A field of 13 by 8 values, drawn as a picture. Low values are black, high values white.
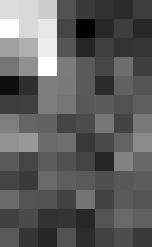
Mirror symmetry: none. Ninth with the highest average: top left. Calmest part: bottom right. Odd patch: higher, in the top left.
